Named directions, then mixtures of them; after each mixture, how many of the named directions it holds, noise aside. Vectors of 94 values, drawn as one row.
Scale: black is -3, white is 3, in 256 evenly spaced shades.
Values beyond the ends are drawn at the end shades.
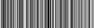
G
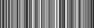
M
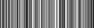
one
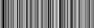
two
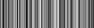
two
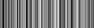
two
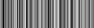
two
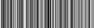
one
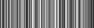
one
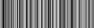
two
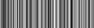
two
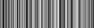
two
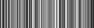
one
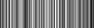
two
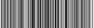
two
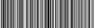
one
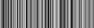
two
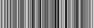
one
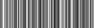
two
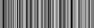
two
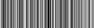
one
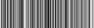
two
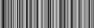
two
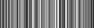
one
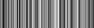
two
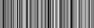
two
